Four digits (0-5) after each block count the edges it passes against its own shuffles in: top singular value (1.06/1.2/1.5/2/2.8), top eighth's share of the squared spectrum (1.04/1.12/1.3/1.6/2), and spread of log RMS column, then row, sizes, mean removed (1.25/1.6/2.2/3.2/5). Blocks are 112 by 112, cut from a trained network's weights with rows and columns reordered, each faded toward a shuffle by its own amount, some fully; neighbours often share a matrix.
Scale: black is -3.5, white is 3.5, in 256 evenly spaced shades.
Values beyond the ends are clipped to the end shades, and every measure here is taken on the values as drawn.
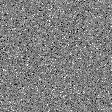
0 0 0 0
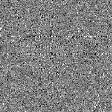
3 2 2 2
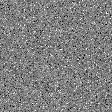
0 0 0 0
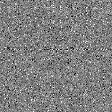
3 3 2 1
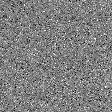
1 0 0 0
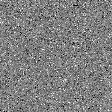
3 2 1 0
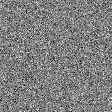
0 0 0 0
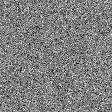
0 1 0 0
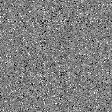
3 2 1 1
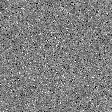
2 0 0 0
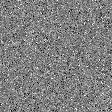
1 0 0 0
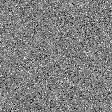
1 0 0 0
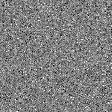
2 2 1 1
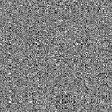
4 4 3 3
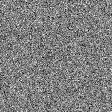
1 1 0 0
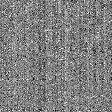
3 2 1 2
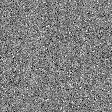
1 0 0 0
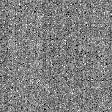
2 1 0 1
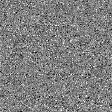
2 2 0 2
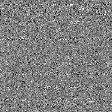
3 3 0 3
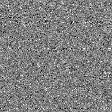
3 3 0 2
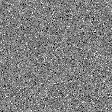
2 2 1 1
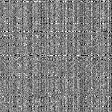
5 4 2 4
